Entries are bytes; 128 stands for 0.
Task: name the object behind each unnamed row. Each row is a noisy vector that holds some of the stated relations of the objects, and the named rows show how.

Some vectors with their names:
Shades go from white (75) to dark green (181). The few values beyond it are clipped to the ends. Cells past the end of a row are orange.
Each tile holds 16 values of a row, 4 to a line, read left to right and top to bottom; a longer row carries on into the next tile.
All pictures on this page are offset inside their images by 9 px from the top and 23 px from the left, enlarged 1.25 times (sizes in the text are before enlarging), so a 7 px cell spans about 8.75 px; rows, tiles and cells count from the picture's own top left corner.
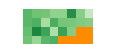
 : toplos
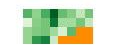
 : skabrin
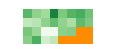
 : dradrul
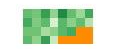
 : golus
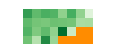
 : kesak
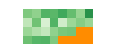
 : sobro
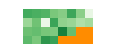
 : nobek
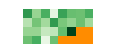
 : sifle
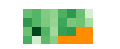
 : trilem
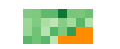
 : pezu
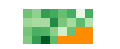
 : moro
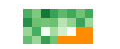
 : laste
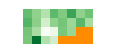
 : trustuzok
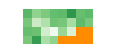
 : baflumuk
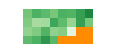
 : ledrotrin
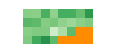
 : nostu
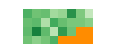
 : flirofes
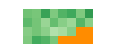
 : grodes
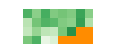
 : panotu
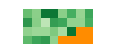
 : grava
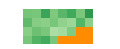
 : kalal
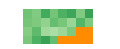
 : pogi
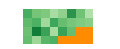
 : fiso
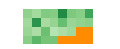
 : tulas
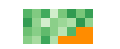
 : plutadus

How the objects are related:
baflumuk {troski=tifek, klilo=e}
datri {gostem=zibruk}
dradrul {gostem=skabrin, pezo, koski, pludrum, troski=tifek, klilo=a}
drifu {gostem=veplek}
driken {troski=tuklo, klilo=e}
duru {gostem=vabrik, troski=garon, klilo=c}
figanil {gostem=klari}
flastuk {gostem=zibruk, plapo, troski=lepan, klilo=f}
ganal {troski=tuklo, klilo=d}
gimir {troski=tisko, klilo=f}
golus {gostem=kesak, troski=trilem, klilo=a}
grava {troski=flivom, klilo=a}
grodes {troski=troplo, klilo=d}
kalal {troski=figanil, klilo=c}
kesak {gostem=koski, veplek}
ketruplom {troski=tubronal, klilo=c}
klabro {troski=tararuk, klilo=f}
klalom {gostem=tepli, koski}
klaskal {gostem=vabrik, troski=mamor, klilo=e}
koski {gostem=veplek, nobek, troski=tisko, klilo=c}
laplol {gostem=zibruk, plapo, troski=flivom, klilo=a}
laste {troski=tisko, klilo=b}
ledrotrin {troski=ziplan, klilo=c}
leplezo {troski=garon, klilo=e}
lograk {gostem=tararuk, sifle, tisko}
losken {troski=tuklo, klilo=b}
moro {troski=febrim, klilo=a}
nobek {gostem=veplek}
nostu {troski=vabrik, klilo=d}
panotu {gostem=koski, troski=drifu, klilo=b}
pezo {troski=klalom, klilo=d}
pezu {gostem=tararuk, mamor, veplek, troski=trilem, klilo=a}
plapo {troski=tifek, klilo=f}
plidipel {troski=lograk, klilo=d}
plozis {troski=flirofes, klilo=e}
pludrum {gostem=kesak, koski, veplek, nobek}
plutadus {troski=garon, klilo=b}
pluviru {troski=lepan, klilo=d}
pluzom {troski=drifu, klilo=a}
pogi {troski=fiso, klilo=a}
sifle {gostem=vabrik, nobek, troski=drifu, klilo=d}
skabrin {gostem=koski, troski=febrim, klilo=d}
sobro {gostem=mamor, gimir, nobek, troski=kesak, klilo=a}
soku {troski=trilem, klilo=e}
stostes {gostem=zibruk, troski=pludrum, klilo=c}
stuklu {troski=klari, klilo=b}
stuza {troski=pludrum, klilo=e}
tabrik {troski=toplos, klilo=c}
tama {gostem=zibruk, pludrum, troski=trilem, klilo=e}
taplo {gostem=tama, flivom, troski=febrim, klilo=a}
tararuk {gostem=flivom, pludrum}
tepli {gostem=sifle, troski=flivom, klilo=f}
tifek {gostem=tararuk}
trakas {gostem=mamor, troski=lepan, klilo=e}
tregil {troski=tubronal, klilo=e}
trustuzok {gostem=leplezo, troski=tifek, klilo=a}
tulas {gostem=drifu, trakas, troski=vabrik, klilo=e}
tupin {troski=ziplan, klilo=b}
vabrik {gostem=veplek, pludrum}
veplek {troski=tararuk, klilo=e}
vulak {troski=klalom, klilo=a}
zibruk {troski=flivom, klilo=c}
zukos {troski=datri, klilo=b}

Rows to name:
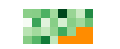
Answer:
trakas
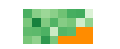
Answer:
klalom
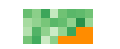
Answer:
pluzom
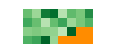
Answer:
zibruk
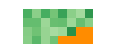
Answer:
klaskal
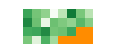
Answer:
garon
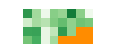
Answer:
tifek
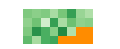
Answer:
mamor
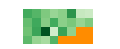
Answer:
klari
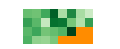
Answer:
flivom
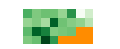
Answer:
febrim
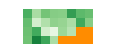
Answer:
plapo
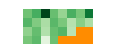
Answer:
veplek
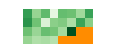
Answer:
duru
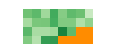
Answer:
pludrum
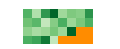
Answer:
laplol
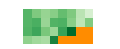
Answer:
vabrik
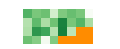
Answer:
drifu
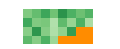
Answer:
soku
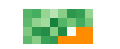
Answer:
ziplan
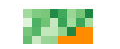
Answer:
tama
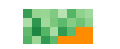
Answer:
datri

